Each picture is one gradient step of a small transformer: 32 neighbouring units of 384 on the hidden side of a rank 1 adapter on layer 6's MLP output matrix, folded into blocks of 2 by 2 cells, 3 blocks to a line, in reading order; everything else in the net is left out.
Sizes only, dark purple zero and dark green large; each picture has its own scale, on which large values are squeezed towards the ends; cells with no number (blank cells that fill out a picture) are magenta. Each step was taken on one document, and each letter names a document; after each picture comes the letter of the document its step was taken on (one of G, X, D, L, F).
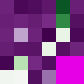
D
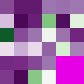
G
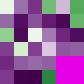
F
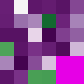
G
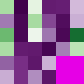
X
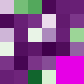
X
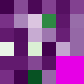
G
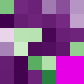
F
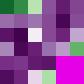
X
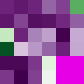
F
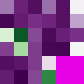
F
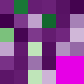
G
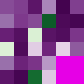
G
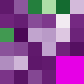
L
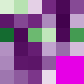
X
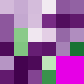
F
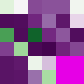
F
